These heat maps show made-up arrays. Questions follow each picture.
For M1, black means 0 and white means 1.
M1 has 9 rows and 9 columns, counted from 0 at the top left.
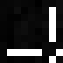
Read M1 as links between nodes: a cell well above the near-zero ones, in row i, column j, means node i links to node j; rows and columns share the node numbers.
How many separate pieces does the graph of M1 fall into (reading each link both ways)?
3
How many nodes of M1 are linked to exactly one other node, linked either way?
6
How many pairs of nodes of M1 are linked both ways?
6
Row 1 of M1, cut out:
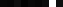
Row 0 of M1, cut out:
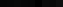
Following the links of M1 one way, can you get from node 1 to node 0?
no
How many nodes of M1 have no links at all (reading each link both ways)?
2
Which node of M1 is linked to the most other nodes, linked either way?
node 7
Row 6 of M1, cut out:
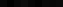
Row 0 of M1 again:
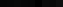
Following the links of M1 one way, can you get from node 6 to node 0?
no
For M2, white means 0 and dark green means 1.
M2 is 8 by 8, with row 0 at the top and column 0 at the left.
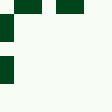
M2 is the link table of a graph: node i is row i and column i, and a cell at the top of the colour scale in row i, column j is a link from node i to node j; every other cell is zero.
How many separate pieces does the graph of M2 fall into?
4
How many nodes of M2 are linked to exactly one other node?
4
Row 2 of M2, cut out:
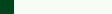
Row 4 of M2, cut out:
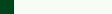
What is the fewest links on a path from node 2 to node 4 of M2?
2
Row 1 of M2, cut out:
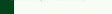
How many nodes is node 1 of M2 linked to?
1
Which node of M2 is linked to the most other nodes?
node 0
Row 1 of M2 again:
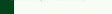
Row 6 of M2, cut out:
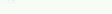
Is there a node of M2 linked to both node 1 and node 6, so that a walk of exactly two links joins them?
no
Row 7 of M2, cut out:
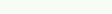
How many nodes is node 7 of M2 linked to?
0
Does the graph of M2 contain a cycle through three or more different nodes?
no
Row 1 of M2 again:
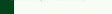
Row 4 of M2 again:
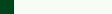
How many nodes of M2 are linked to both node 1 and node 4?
1
